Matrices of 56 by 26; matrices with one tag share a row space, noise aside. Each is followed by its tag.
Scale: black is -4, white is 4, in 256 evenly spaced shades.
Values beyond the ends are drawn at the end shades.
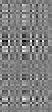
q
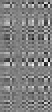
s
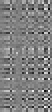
s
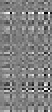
s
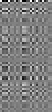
q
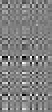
q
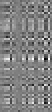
s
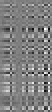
s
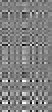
q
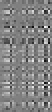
s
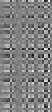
s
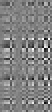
s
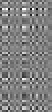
q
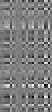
s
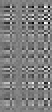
s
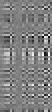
s
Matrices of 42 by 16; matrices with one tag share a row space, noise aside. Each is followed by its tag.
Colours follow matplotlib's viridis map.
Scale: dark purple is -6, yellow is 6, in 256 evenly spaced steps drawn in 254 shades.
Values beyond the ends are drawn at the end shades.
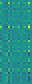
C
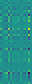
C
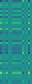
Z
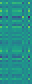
Z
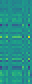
Z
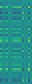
Z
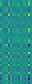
C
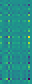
C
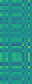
Z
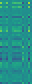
Z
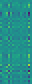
C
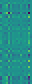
C
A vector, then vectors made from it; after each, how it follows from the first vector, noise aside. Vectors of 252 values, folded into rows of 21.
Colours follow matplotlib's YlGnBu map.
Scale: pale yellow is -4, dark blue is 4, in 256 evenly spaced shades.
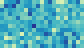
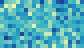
negated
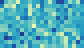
negated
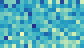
sign-scrambled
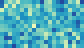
negated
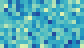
reversed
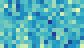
reversed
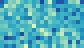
negated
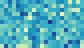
reversed
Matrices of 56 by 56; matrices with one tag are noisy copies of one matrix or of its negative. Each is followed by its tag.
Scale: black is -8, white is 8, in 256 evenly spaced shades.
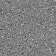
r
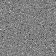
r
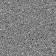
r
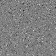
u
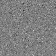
u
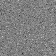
r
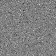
u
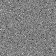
r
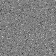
r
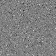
u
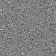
r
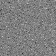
r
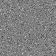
r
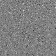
u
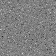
r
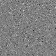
u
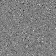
u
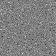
r
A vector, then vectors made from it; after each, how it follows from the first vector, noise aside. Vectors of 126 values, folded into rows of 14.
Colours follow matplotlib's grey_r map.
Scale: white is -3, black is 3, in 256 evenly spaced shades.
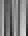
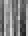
negated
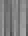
shrunk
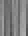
shrunk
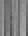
shrunk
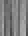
shrunk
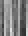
negated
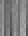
shrunk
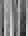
negated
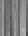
shrunk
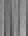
shrunk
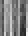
negated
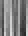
negated
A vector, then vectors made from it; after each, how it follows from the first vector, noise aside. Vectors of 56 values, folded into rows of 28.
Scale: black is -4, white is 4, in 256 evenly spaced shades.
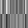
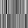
sign-scrambled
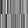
sign-scrambled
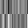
wrapped around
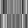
wrapped around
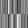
wrapped around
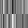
wrapped around
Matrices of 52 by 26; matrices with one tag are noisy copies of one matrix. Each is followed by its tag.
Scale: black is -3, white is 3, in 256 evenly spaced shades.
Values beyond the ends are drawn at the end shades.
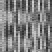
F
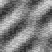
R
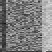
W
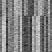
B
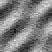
R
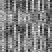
F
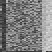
W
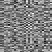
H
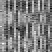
F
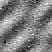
R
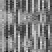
F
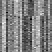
B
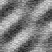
R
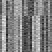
B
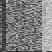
W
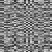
H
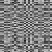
H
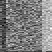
W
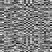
H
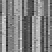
B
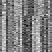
B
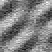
R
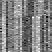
B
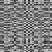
H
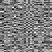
H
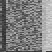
W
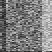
W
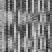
F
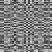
H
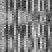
F
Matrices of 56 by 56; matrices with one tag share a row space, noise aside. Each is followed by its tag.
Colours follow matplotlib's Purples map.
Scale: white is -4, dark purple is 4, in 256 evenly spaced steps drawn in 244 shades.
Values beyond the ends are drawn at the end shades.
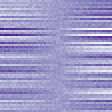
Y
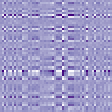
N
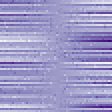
Y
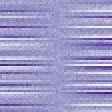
Y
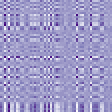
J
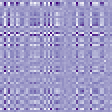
J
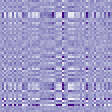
N
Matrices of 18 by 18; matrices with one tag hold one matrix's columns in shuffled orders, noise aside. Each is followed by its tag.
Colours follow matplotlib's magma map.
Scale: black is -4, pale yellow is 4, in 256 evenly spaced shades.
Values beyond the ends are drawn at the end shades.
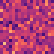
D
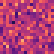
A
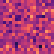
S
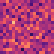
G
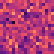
A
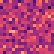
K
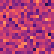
G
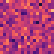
A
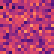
K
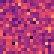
D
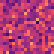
D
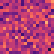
G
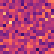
G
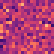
D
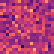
S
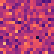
D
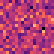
K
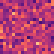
D
